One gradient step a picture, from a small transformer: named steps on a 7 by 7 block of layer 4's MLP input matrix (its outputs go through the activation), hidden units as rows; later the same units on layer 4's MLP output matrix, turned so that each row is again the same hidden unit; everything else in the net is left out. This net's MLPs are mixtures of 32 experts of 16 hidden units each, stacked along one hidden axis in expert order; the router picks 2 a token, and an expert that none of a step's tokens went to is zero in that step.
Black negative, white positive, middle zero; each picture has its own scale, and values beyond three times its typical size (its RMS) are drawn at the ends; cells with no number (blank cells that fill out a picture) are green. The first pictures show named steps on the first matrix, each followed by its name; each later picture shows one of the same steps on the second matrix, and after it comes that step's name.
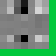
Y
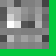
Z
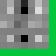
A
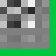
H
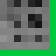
Z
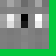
H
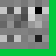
A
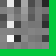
Z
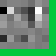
A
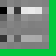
Y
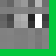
H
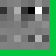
A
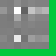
Y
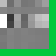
H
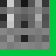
Z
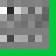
A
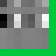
H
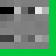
Y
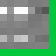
Y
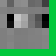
H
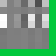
H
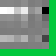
Y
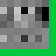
A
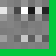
A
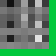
Z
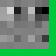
A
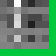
Z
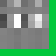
H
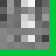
Z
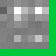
A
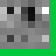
A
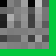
Z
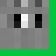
H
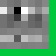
A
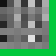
Z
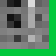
Z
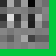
Z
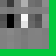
H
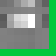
H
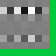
Y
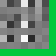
Z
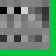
A
